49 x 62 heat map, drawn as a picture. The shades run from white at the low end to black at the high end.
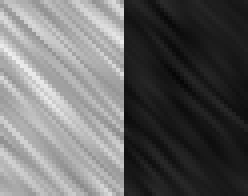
The table splits into one row of 2 panels. Panel 1,1: low, slanting down to the right. Panel 1,2: very high, slanting down to the right, faint in contrast.
